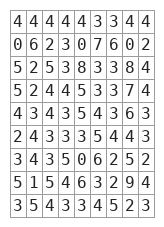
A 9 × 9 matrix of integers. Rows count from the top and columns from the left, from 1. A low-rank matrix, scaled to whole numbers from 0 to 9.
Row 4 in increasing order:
2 3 3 4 4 4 5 5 7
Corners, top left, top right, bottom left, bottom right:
4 4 3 3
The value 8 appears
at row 3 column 5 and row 3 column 8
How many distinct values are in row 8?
7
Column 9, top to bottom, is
4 2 4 4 3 3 2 4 3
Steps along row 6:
up down same same up down same down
